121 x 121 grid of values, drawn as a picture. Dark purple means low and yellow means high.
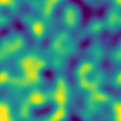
No lone cell stands out from its neighbours. The halves do not mirror each other. The ninth with the lowest average is the top right. Overall the values sit about 50% of the way up the scale.
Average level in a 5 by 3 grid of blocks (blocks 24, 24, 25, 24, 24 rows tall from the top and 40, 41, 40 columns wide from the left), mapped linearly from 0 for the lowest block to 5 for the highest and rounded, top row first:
230 | 220 | 522 | 534 | 534
